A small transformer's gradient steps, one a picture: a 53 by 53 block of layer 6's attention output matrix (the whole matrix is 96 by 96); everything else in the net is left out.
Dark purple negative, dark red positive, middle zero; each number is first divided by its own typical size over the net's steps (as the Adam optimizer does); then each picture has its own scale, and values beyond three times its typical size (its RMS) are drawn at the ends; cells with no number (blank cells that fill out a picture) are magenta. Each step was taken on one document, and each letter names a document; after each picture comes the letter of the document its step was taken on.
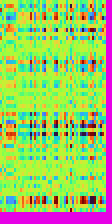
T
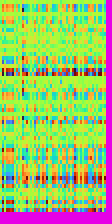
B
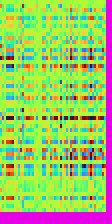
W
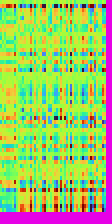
T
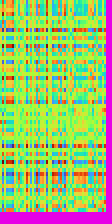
B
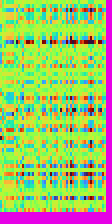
W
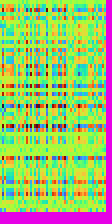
B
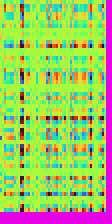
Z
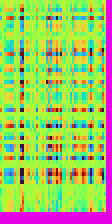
Z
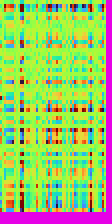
Z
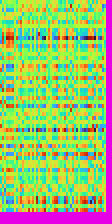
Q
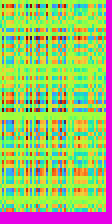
B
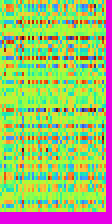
Q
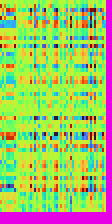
T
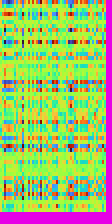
Q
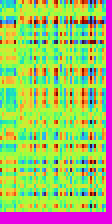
T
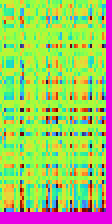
Z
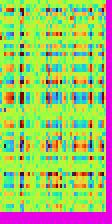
Z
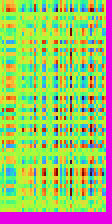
T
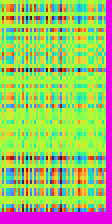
B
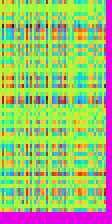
B
